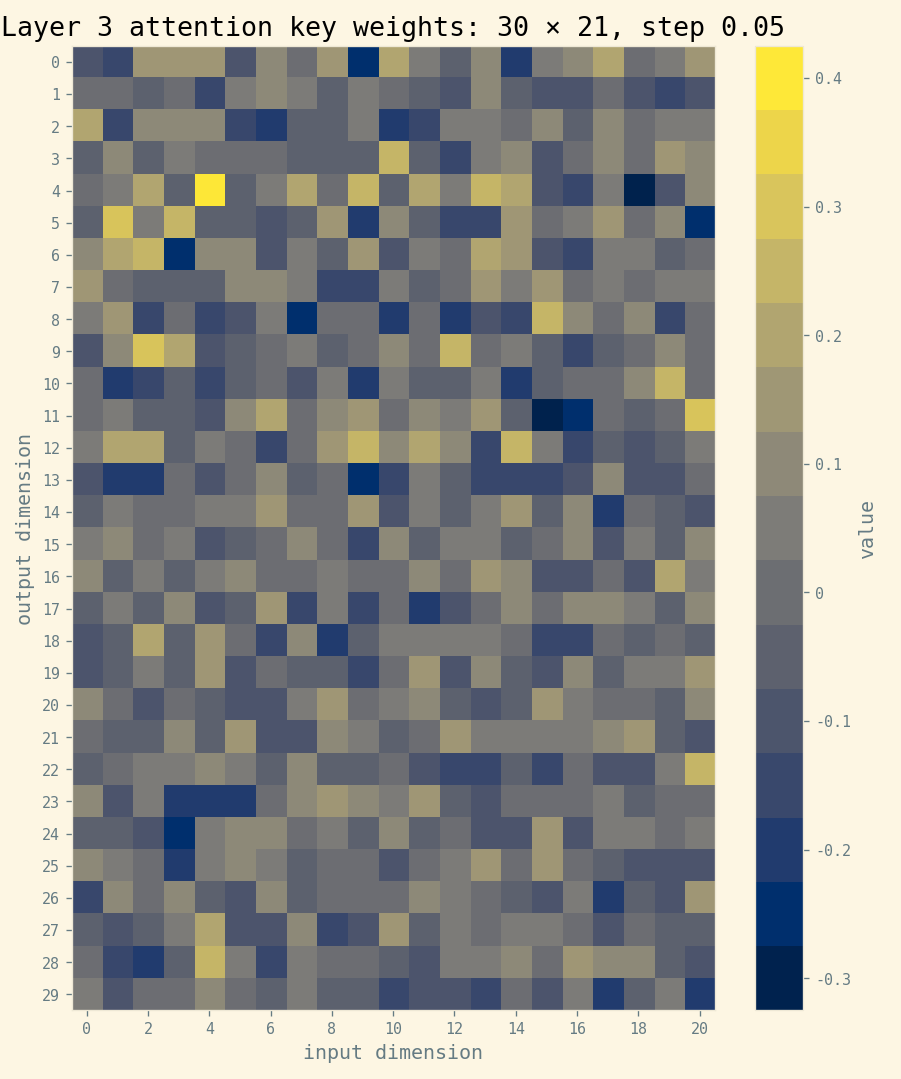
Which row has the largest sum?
4
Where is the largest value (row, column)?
4 4
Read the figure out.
Title: Layer 3 attention key weights: 30 × 21, step 0.05
x-axis: input dimension, ticks 0 2 4 6 8 10 12 14 16 18 20
y-axis: output dimension, ticks 0 1 2 3 4 5 6 7 8 9 10 11 12 13 14 15 16 17 18 19 20 21 22 23 24 25 26 27 28 29 (0 at the top)
Colour bar: value, ticks -0.3 -0.2 -0.1 0 0.1 0.2 0.3 0.4
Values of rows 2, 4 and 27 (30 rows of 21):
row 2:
0.2 -0.15 0.1 0.1 0.1 -0.15 -0.2 -0.05 -0.05 0.05 -0.2 -0.15 0.05 0.05 0 0.1 -0.05 0.1 0 0.05 0.05
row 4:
0 0.05 0.2 -0.05 0.4 -0.05 0.05 0.2 0 0.25 -0.05 0.2 0.05 0.25 0.2 -0.1 -0.15 0.05 -0.3 -0.1 0.1
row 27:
-0.05 -0.1 -0.05 0.05 0.2 -0.1 -0.1 0.1 -0.15 -0.1 0.15 -0.05 0.05 0 0.05 0.05 0 -0.1 0 -0.05 -0.05
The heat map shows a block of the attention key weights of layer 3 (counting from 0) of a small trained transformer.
